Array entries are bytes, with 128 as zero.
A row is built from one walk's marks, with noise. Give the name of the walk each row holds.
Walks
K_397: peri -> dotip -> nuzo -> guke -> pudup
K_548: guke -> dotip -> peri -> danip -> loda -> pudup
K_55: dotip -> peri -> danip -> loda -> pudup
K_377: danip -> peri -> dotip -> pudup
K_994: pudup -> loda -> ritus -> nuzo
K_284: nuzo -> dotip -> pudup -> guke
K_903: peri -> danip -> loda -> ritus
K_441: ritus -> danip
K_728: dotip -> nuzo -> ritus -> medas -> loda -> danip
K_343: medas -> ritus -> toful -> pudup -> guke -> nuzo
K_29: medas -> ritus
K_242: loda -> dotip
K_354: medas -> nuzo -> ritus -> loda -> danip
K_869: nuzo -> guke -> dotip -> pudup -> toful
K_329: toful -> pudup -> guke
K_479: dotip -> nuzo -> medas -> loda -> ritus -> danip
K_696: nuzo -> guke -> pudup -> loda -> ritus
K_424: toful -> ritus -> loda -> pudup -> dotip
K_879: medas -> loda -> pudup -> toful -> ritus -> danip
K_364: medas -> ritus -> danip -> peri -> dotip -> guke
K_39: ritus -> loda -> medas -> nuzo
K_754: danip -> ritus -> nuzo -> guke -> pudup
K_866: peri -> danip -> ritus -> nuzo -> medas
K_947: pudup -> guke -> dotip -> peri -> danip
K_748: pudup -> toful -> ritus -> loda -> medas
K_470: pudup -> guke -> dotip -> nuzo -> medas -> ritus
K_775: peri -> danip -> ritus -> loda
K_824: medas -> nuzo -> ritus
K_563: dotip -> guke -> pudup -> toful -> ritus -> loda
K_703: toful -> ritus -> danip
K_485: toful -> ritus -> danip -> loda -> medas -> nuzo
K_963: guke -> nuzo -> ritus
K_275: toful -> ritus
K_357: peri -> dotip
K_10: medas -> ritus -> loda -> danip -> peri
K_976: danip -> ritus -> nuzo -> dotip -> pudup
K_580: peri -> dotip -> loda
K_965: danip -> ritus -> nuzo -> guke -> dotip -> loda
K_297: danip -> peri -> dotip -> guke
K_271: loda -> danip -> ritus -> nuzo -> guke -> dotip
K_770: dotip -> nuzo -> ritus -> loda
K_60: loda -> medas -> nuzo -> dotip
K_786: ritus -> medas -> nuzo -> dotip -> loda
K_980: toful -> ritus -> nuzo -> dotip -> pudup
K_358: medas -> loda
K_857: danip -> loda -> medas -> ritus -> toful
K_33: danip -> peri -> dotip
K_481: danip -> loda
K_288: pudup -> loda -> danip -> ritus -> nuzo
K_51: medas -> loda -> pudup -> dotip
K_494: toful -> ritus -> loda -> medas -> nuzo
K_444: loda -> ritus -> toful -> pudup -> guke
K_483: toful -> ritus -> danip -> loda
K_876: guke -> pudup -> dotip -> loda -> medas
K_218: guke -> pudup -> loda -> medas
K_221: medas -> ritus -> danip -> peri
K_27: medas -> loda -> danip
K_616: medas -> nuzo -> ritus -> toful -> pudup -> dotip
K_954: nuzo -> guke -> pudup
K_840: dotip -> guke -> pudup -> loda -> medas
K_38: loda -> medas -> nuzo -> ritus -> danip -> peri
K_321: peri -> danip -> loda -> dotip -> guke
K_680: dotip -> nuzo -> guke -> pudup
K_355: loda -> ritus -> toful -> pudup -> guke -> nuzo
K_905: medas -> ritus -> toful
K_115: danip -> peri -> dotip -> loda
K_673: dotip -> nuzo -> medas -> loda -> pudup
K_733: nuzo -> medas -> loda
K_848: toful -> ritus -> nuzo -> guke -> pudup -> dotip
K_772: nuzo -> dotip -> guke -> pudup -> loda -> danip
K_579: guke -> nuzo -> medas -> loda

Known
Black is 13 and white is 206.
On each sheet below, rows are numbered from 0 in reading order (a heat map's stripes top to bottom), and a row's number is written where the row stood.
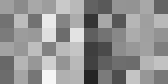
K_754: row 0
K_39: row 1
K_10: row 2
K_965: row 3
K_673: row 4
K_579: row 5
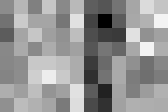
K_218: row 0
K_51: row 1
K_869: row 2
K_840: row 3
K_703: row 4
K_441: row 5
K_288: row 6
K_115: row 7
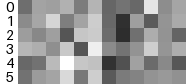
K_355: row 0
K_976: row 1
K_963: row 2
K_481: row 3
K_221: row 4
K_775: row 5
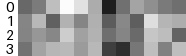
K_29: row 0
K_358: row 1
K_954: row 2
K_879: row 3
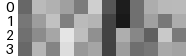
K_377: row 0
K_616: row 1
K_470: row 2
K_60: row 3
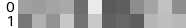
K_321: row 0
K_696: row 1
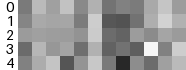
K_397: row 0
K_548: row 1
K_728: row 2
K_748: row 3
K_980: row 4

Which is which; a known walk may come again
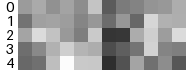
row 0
K_354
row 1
K_563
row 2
K_580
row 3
K_343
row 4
K_221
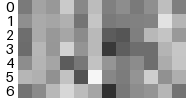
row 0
K_680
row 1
K_772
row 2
K_33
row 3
K_673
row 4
K_770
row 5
K_481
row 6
K_364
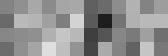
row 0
K_275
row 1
K_377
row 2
K_38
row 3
K_470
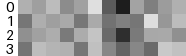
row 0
K_288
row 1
K_444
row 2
K_848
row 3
K_284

